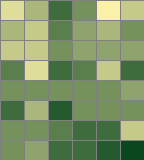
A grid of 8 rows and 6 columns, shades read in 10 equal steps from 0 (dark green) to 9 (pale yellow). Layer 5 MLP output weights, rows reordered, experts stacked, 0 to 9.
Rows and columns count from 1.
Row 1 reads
8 6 2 4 9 7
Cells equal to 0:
1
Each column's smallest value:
2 4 1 2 1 0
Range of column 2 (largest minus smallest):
4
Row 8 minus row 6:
2 -1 1 -2 -3 -4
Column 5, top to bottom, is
9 6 5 7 4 4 2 1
